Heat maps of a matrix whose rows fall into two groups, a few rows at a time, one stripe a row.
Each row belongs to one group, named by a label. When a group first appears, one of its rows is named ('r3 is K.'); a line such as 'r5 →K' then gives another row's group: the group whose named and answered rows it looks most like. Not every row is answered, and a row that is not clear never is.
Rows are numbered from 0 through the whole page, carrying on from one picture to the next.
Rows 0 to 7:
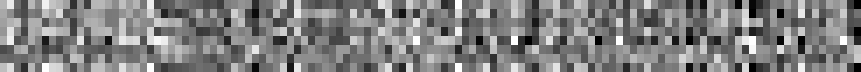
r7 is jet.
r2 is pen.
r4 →pen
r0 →jet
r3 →jet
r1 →jet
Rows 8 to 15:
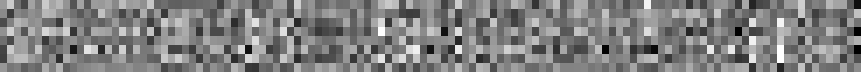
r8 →jet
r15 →jet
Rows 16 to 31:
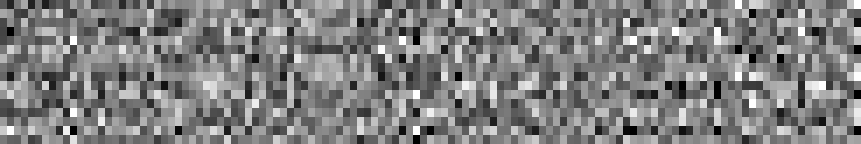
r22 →jet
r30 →pen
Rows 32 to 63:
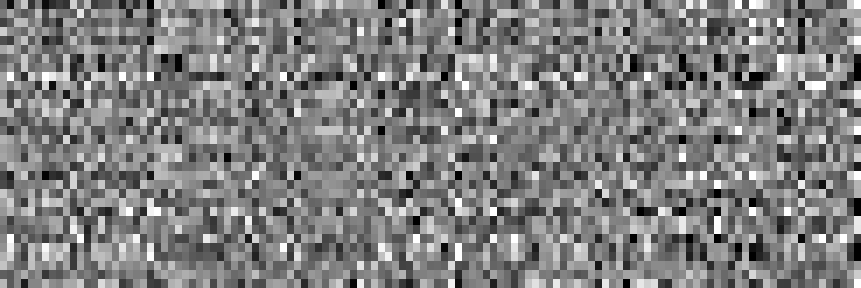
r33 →pen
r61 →pen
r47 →pen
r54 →jet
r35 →pen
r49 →pen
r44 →jet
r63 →pen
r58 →pen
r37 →pen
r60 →jet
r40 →jet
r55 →pen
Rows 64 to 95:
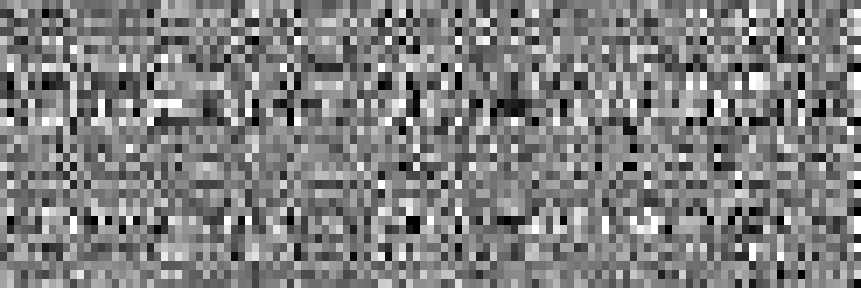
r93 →jet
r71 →jet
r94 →pen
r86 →pen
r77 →jet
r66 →jet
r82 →pen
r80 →pen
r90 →jet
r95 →jet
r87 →jet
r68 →jet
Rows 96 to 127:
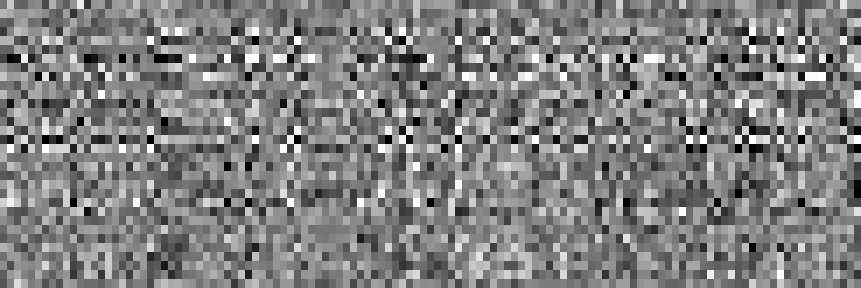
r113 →jet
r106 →pen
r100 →jet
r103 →pen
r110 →jet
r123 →jet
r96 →pen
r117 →jet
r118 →pen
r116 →jet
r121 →pen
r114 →pen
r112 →jet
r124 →pen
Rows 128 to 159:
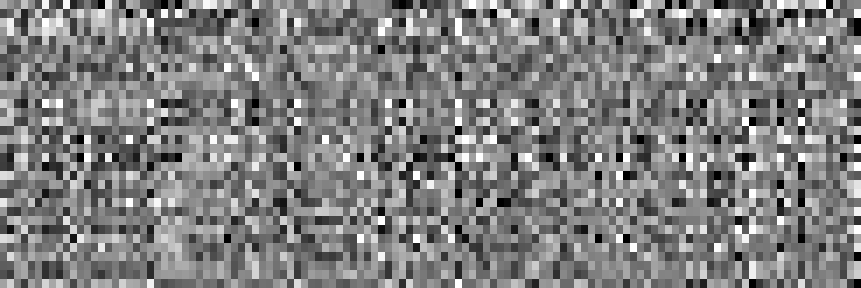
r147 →pen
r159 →jet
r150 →pen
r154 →pen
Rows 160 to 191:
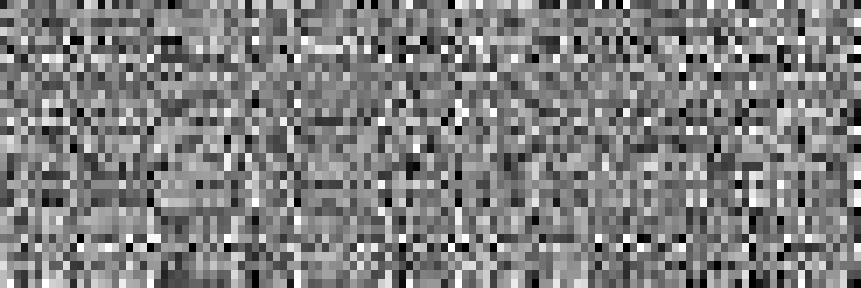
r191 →jet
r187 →pen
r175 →pen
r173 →jet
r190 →jet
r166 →jet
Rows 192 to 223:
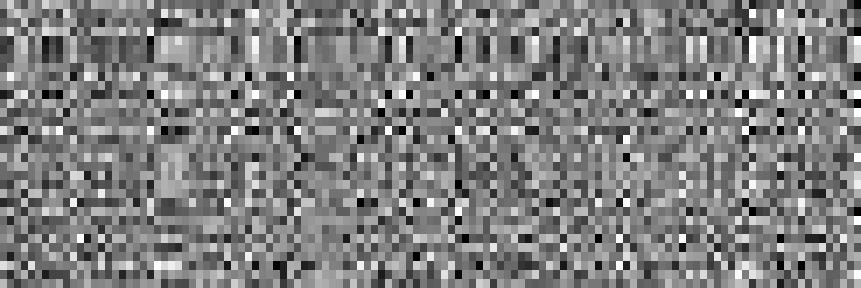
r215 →jet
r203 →jet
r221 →pen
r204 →jet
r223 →jet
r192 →jet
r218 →pen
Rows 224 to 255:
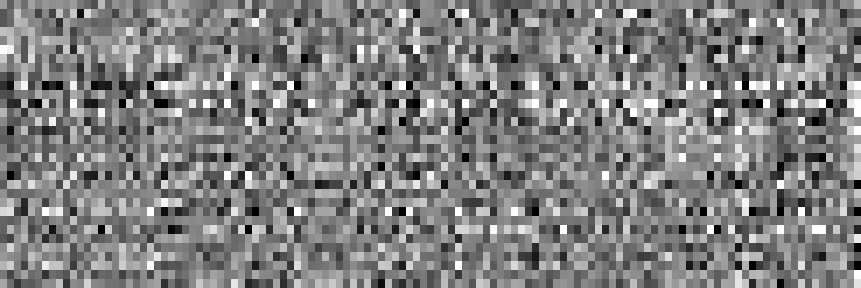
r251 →jet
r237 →pen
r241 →pen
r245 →jet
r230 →pen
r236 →pen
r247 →jet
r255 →jet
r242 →jet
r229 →pen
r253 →jet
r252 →pen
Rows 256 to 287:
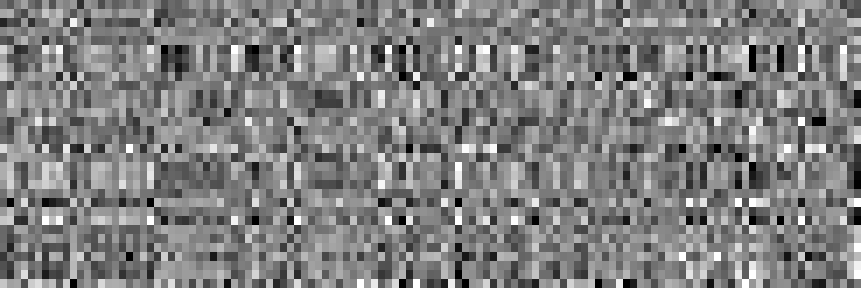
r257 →jet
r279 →jet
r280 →jet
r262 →jet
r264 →pen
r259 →pen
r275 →jet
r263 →jet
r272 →pen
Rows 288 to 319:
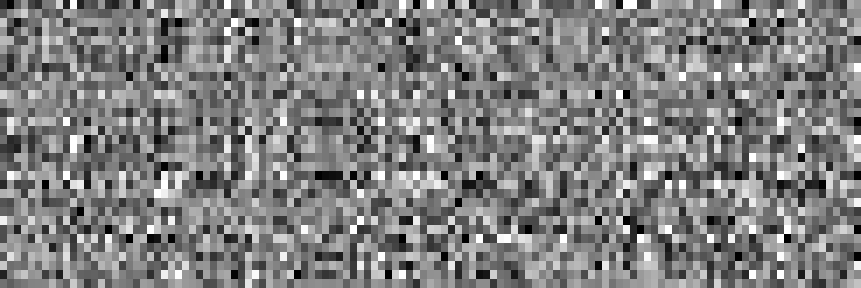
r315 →pen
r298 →pen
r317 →pen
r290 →jet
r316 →jet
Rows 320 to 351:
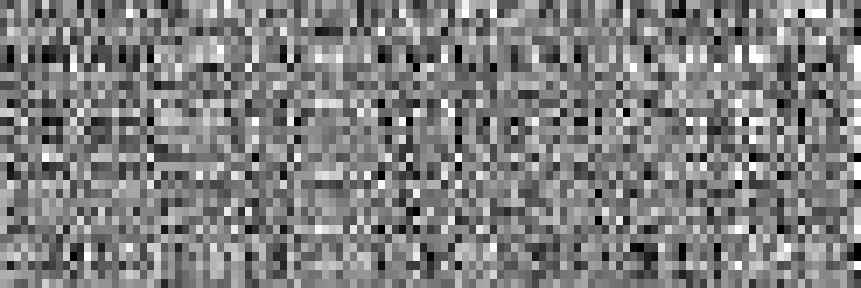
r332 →pen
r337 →jet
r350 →pen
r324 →pen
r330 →pen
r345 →jet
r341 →pen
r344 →pen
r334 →pen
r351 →jet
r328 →pen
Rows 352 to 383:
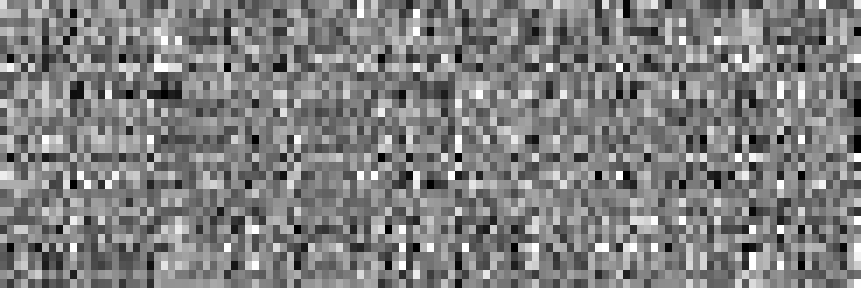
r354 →pen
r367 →jet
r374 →pen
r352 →pen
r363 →jet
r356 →pen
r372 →pen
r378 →pen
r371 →pen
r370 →jet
